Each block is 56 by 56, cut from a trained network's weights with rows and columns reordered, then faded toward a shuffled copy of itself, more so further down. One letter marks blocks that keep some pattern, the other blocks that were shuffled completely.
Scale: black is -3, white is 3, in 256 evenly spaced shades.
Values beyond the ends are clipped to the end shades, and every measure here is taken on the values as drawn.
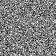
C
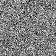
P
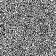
P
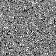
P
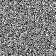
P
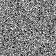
C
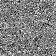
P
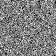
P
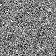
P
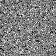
P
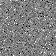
C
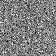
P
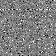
P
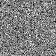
C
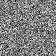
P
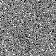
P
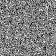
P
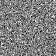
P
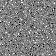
C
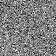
C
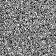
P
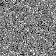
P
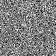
C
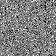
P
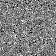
C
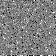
P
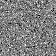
C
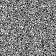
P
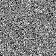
C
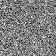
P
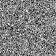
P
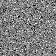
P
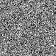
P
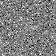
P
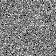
C
